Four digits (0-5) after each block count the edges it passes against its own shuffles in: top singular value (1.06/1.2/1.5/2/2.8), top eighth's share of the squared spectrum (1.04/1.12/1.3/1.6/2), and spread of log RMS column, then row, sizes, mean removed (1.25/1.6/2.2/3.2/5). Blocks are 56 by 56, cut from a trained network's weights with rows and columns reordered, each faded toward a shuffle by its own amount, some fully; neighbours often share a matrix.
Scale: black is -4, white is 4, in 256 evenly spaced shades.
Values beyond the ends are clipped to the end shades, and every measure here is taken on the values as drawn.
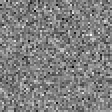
0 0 0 0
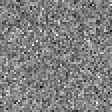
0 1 0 0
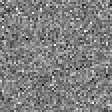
0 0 0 0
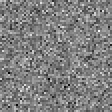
0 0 0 0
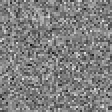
0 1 0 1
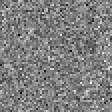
0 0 0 0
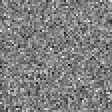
0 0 0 0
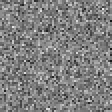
0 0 0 0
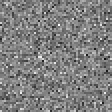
0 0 0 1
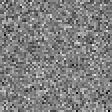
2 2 0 0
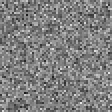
1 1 0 0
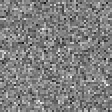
2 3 1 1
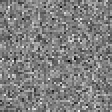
2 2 1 1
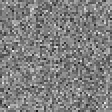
1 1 0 0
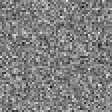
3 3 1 1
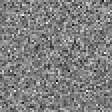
1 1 0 0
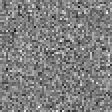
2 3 1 1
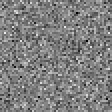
1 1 0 0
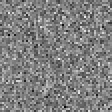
2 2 0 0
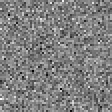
2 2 0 0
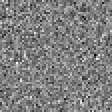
1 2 1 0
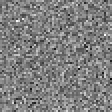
2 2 1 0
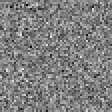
2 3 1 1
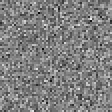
2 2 0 0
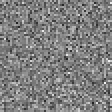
1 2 0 0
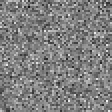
2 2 0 0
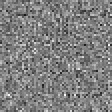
3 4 1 2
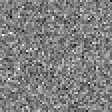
0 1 0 0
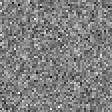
1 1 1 0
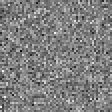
2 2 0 0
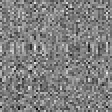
4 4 3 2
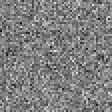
1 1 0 0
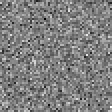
2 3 1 0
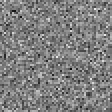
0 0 0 0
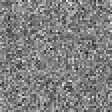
3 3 1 1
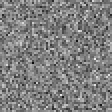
3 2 0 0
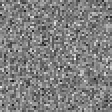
1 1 0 0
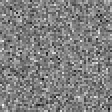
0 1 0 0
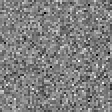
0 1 0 0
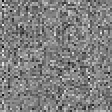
3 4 2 0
